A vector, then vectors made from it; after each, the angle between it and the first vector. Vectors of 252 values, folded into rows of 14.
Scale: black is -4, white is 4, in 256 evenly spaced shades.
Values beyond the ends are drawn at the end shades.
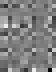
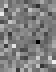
orthogonal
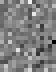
orthogonal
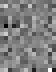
nearly opposite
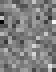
partly opposed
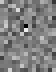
partly aligned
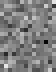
partly opposed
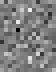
orthogonal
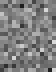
partly aligned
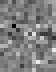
orthogonal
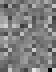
nearly parallel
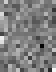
partly aligned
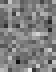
partly opposed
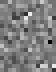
orthogonal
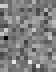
partly opposed
